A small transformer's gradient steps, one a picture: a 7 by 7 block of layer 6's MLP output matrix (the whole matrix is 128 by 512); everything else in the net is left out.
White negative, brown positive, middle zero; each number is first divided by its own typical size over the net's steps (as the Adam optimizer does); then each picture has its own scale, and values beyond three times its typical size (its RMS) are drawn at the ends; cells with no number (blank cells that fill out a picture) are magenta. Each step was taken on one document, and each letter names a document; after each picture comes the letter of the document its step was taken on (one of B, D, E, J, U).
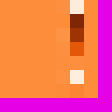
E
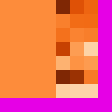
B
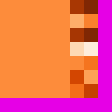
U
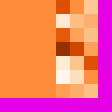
B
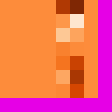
E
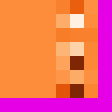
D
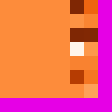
U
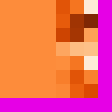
D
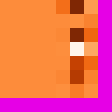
U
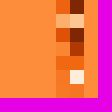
E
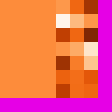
B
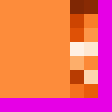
U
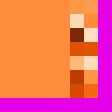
U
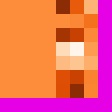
D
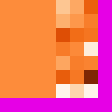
B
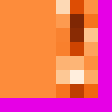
E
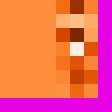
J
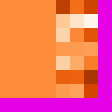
B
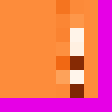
E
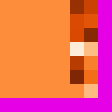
U
